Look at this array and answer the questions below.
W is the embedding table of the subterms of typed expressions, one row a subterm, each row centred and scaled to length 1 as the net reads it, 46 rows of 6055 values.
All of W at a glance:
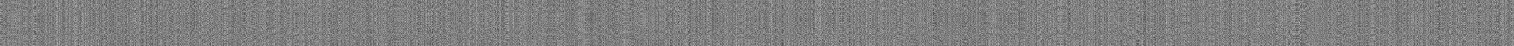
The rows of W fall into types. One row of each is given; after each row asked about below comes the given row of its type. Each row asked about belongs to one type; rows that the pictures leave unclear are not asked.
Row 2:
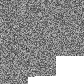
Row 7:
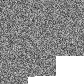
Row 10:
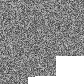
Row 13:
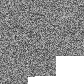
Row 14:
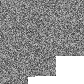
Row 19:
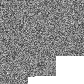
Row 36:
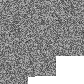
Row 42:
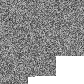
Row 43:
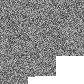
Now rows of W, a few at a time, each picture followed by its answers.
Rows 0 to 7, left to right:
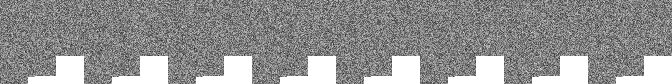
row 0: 7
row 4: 36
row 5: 42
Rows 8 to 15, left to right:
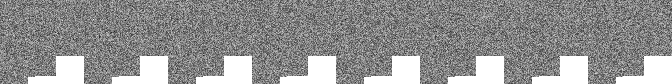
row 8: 43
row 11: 2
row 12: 36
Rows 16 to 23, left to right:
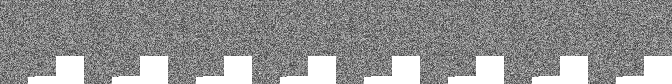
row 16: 19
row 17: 2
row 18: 36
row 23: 13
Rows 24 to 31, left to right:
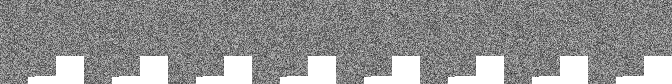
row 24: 2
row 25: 10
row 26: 42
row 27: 19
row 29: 36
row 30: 43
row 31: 2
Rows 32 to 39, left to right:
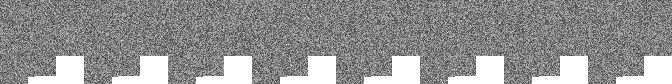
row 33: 7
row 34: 19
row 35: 14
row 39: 42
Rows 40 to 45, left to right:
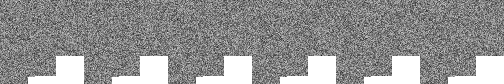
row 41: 19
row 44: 43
